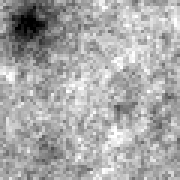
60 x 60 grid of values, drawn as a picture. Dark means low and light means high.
The field is mottled with small blotches. The ninth with the lowest average is the top left. There are no regular stripes. A single dip lies in the top left. The values are skewed, with a long tail toward low values. No single row or column stands out from its neighbours.
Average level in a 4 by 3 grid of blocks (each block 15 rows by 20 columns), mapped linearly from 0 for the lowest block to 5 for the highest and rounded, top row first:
0 4 5
3 5 5
4 5 4
3 5 4
